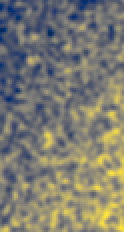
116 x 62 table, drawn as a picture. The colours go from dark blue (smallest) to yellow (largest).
No lone cell stands out from its neighbours. The field climbs toward the bottom right. The halves do not mirror each other. The bottom right is the ninth with the highest average. The field is mottled with small blotches. The histogram is bell-shaped. No row or column stands out.
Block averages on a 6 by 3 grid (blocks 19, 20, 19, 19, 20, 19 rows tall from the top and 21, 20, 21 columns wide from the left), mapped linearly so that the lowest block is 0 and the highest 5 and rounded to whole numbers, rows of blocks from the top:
0 0 1
0 1 2
1 2 3
1 3 4
2 4 5
3 4 5
